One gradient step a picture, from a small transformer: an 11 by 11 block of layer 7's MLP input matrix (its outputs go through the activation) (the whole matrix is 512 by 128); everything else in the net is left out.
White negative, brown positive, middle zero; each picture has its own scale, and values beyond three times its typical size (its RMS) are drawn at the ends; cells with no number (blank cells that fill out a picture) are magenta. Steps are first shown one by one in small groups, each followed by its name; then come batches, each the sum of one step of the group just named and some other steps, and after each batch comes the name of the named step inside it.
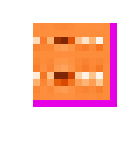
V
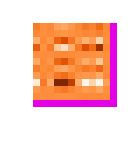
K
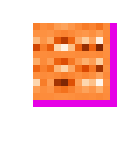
K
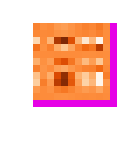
K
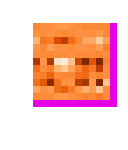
K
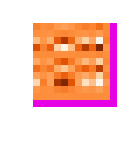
K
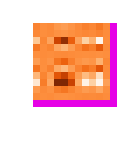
K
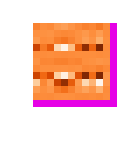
K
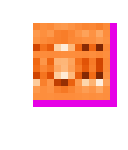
K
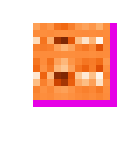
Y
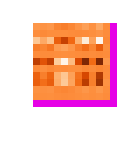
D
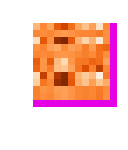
Y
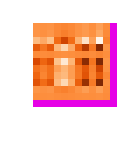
D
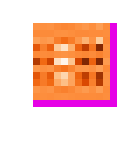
D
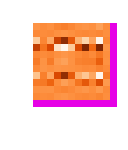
Y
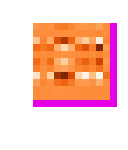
Y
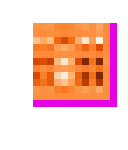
D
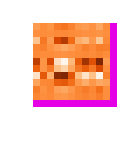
Y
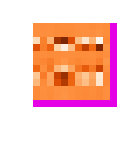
Y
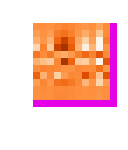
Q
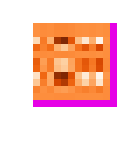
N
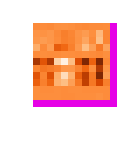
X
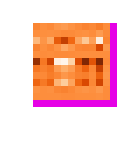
X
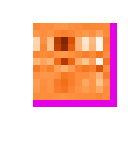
Q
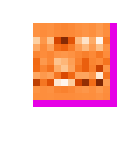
Q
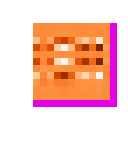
N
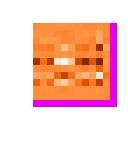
X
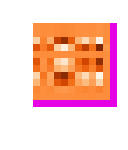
N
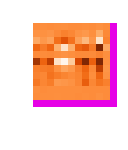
X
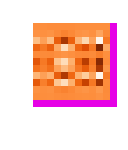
X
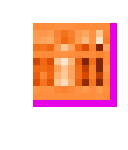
X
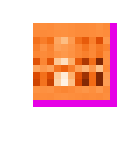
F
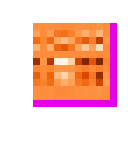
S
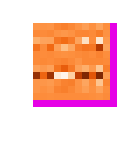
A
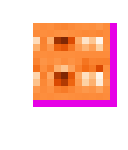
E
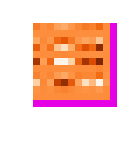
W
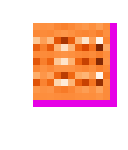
A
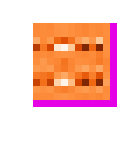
F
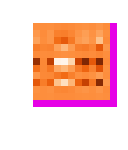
S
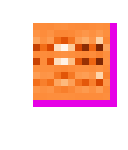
S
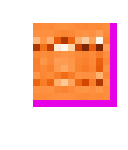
F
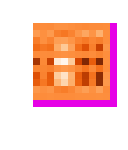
S
